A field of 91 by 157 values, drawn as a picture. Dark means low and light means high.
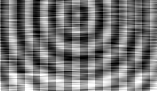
The bottom part is higher, past a seam about 80% of the way down. Stripes running up and down repeat 10 times from left to right. Rings spread out from the top middle.
